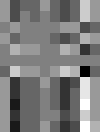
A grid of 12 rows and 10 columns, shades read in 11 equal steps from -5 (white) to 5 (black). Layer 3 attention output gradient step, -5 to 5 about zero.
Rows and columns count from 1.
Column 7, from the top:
2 2 -1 2 -2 0 -3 3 3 3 2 3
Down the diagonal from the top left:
-1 2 0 0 0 0 -3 2 -4 -1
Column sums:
-7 16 4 5 -3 6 14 6 -19 -6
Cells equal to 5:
1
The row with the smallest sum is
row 7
